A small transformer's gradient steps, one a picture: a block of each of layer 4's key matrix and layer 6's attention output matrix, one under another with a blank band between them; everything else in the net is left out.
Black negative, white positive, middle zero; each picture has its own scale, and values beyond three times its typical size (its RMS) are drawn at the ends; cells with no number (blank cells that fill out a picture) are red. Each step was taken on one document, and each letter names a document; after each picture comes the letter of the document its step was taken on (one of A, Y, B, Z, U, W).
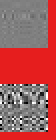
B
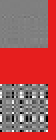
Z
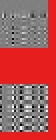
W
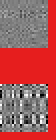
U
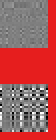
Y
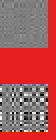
Y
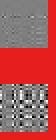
W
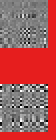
U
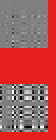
W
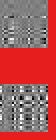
W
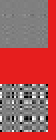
Z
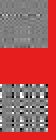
Z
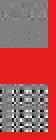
W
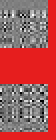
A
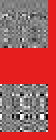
U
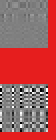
Z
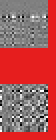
B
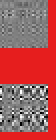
U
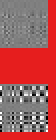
Y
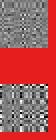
U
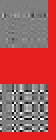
W
